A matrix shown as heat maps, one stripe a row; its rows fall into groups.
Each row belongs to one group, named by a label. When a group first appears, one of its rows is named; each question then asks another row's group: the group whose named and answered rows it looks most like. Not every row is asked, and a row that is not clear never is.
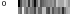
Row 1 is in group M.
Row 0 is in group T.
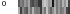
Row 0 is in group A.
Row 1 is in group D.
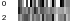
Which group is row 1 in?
T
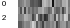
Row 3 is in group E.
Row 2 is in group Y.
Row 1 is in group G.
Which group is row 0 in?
A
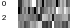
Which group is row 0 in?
E
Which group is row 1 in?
T
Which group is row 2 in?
A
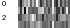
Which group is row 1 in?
G
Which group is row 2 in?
E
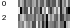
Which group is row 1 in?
D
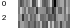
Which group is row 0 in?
Y
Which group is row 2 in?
Y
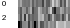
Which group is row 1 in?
Y
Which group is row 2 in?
G
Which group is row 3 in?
T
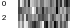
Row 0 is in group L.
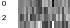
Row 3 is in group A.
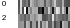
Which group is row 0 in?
L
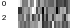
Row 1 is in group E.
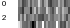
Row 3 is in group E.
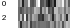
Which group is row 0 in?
Y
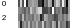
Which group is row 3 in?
D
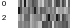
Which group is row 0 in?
G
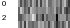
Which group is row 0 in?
D
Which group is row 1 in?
L
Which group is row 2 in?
E
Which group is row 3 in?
G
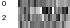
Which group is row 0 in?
T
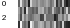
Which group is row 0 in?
L
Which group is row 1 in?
G
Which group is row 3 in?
L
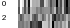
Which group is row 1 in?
L
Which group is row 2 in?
Y
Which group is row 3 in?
A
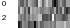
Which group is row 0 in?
Y
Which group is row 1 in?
L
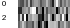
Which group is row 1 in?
E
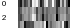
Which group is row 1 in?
E
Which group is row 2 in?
E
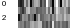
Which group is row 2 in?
T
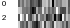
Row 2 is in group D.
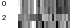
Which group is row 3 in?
E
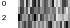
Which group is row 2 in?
T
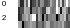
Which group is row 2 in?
E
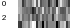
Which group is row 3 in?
E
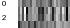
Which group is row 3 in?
T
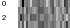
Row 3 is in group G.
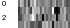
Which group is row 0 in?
L
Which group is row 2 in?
E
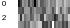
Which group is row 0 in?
T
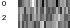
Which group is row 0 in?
E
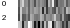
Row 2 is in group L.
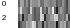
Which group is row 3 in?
E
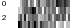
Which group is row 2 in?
G
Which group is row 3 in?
T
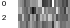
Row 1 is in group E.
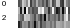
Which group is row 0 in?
M
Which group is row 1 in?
G
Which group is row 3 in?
T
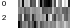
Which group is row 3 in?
T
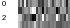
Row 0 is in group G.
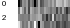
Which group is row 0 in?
T
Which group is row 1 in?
L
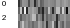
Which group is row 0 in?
T
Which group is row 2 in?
E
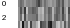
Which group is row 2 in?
G
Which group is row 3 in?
Y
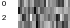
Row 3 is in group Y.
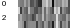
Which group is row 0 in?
A
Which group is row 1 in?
D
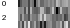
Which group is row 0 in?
T
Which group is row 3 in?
Y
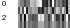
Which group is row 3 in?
G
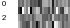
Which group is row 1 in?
M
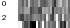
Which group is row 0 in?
Y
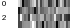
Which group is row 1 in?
T
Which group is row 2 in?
L
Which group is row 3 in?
E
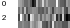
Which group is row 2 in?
L
